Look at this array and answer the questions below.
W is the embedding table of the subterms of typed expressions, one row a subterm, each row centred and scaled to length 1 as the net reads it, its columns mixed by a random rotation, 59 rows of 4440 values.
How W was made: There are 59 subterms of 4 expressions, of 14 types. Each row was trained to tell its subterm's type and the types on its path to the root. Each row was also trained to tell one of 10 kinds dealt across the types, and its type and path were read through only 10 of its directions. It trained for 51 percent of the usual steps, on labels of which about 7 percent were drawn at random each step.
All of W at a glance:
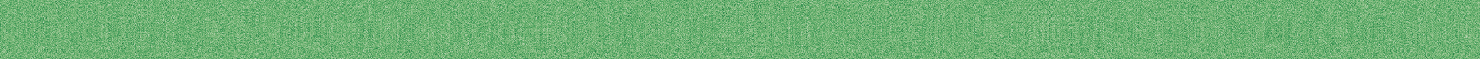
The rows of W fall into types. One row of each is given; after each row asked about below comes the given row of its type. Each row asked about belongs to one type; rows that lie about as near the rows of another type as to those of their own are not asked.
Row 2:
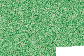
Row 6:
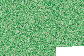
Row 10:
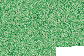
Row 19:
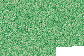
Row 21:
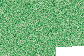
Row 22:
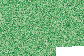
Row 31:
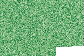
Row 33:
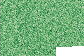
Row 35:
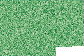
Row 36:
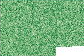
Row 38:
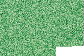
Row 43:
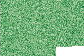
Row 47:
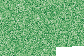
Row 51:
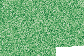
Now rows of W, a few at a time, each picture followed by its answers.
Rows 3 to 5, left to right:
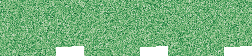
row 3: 51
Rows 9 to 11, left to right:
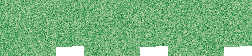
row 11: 6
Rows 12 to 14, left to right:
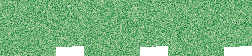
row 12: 19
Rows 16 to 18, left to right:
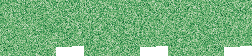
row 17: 6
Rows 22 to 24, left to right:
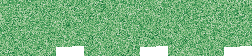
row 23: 38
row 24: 31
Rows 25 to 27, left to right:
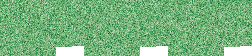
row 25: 35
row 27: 2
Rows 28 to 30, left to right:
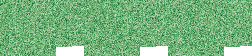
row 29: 31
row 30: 36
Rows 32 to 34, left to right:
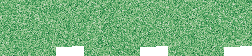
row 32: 47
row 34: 21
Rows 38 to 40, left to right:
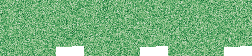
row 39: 35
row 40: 43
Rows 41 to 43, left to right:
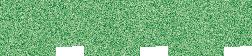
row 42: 22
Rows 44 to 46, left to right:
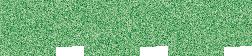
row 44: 21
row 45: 51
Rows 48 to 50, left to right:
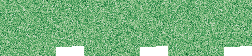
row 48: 21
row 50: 51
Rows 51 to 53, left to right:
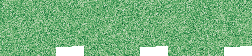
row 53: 19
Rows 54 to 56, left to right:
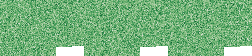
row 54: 19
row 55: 6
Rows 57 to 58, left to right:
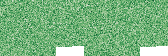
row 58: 2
